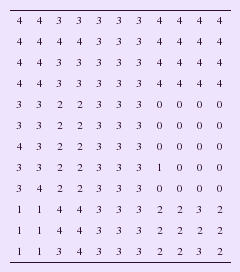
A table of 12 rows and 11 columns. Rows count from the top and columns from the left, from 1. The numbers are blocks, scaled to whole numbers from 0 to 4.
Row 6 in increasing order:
0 0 0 0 2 2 3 3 3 3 3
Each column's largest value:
4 4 4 4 3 3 3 4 4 4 4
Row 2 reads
4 4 4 4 3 3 3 4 4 4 4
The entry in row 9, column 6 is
3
